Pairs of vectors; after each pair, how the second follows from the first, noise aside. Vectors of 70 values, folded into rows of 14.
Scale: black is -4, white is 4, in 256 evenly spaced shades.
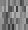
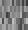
wrapped around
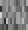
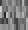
wrapped around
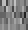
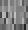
wrapped around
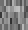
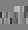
partly zeroed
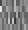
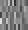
wrapped around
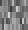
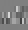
partly zeroed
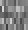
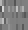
partly zeroed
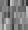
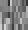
copied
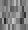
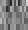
wrapped around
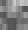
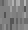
partly zeroed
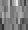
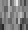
copied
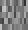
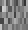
copied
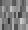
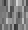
wrapped around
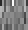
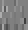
partly zeroed
